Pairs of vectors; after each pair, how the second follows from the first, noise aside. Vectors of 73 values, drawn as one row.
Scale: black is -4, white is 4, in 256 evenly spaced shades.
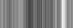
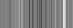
partly zeroed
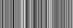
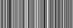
shuffled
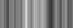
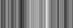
reversed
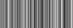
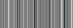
partly zeroed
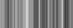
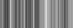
reversed
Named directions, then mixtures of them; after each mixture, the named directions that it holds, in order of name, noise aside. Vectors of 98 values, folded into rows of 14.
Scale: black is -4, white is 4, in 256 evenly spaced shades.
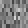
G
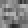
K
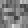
K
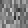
G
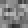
K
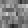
K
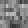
K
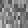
G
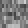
G, K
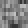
K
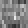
G, K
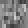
G, K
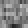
K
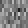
G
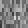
G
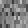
G, K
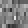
G, K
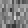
G, K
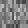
G, K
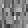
G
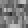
K
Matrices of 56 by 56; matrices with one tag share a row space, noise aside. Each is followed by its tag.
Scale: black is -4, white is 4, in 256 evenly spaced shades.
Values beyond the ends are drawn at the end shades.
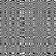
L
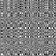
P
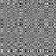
P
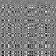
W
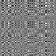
W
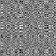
P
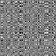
P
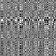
P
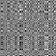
P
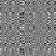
L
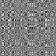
W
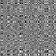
P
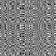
L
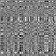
P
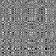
W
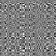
L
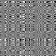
L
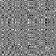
W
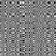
L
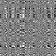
L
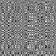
W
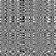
L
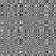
P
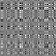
P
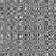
P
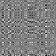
W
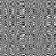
L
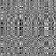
P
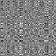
P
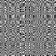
L
